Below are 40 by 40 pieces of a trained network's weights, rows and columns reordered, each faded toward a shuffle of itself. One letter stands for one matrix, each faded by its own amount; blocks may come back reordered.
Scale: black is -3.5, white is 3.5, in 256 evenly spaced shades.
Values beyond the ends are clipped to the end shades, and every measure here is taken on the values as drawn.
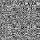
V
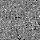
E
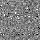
E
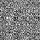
V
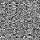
V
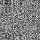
V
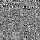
E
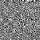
E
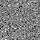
E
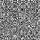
V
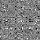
E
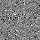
E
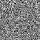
V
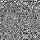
V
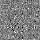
E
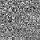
V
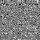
E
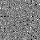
E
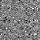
E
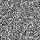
V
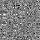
E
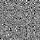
E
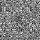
V
